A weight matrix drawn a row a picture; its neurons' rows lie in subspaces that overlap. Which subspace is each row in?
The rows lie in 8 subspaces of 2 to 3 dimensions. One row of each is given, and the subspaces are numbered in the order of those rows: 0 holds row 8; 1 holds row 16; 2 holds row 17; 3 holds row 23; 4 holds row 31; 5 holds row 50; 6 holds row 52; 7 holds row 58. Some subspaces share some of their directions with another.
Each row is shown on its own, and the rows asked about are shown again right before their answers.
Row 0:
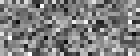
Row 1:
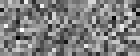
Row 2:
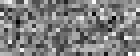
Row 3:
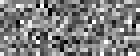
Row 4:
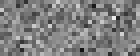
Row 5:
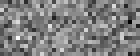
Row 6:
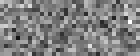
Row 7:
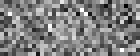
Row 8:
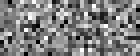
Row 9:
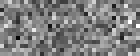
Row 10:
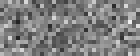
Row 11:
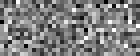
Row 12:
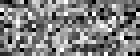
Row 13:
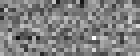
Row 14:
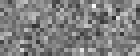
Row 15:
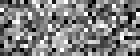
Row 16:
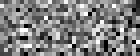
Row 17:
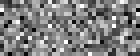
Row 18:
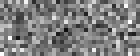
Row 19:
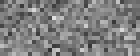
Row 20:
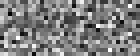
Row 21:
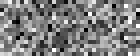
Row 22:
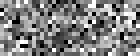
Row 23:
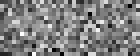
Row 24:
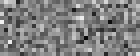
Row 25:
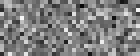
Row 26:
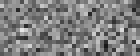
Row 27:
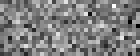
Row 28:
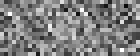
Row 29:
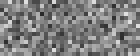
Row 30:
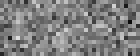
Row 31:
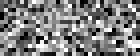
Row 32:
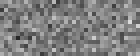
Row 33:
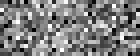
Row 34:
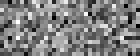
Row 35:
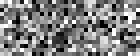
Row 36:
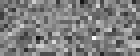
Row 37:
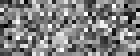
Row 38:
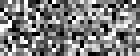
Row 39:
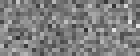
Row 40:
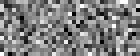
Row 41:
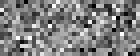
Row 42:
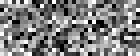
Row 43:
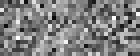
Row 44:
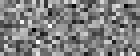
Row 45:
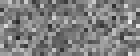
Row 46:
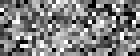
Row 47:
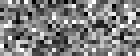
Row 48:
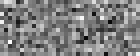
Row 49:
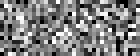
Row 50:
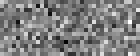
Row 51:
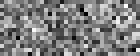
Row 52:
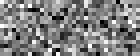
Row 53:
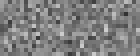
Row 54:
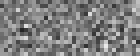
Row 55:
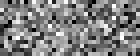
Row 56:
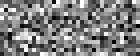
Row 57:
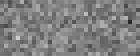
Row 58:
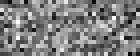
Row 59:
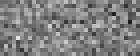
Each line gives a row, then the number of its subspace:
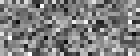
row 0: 3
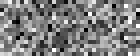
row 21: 3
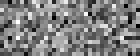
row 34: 0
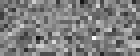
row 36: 4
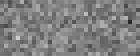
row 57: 6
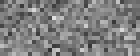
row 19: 6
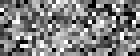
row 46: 0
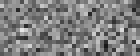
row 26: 1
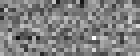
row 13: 4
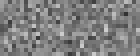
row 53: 5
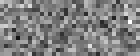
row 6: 6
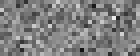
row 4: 0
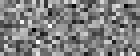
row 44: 5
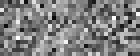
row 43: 1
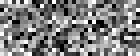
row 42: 3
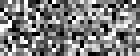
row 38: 5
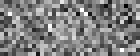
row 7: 3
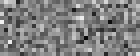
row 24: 7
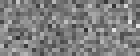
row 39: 7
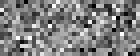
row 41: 0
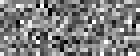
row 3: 5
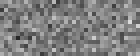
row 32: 4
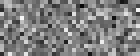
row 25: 2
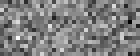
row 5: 4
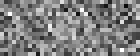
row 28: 3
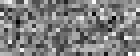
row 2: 7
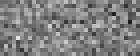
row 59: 5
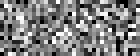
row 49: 2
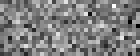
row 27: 1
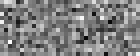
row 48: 7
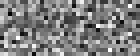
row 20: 3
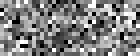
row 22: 0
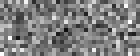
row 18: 2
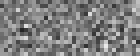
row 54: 1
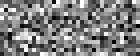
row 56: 4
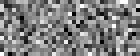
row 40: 2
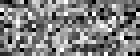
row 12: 7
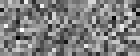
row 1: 1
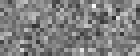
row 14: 0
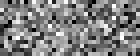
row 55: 5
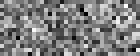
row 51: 3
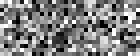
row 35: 6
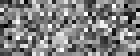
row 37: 6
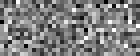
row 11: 7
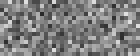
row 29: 5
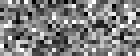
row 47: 5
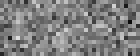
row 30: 2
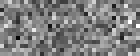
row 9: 3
